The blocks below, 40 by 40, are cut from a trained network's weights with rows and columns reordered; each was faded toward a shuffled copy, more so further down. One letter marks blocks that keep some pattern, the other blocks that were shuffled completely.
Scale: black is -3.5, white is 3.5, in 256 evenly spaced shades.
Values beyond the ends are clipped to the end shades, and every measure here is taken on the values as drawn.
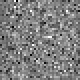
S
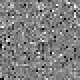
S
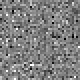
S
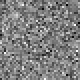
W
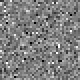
W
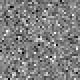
W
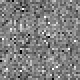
S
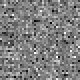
S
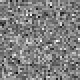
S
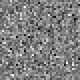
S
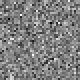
W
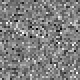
W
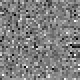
S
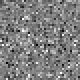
S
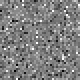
W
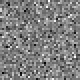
W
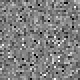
W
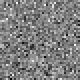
W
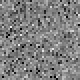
W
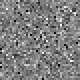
W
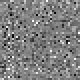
S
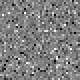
W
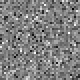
W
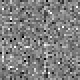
S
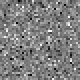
S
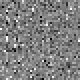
S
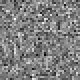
S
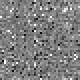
S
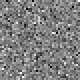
W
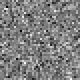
W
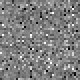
S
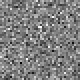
W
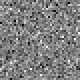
W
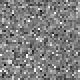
W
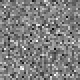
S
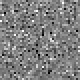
W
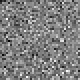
S
